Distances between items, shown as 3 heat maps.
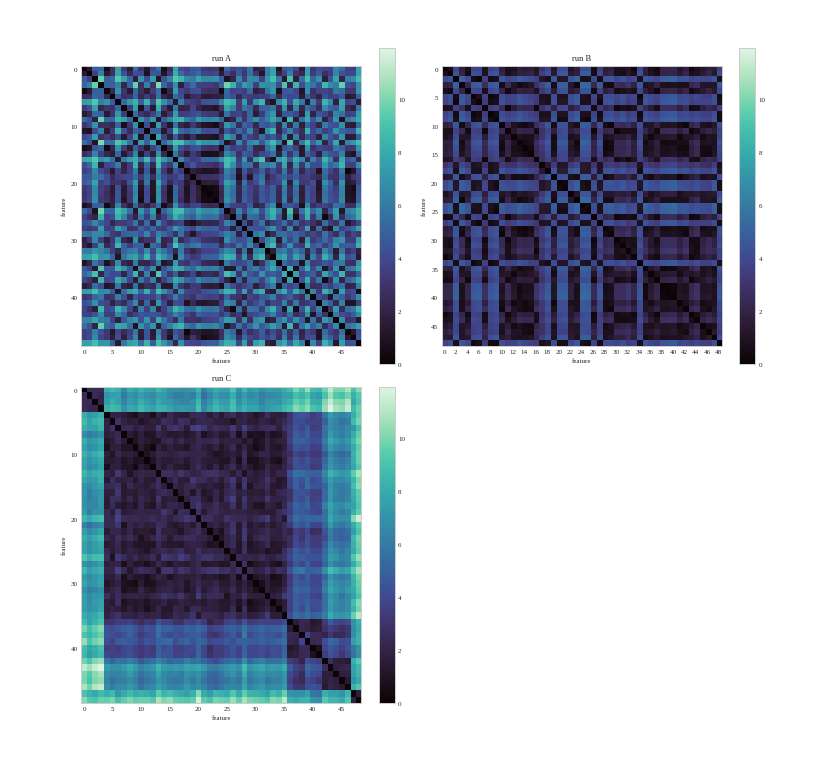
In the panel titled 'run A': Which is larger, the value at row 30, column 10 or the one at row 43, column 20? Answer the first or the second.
the second
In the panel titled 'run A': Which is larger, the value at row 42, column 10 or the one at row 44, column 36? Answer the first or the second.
the first
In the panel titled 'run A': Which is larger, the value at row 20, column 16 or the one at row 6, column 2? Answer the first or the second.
the second
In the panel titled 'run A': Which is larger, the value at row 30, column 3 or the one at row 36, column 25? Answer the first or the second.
the second
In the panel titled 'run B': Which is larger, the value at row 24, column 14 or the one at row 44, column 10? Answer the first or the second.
the first
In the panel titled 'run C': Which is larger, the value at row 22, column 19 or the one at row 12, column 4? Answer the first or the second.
the first
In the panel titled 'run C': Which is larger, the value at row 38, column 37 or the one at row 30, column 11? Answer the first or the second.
the first
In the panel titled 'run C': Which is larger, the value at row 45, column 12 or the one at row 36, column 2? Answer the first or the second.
the second
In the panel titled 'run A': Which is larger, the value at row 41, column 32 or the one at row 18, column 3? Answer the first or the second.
the second
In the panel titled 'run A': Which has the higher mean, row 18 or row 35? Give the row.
35
